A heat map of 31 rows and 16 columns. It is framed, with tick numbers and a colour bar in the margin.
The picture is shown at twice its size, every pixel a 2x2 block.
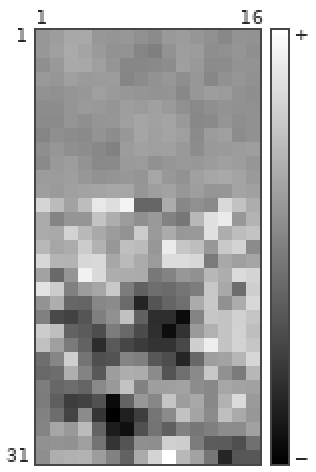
The ninth with the lowest average is the bottom middle. The texture is blotchy. Neither half mirrors the other. The top part is calmer, up to a seam about 40% of the way down.
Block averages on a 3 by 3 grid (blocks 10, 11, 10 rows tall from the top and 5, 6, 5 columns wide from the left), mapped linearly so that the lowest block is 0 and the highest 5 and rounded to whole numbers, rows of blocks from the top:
3 3 3
4 3 5
1 0 3
